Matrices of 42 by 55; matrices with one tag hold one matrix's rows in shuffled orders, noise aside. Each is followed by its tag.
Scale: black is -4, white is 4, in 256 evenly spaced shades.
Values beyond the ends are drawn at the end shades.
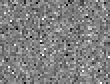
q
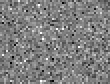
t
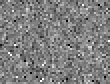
q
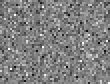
q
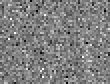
q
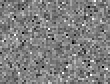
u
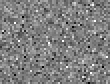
u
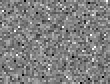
u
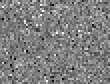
t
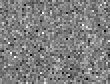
q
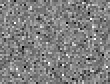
u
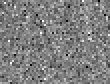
q
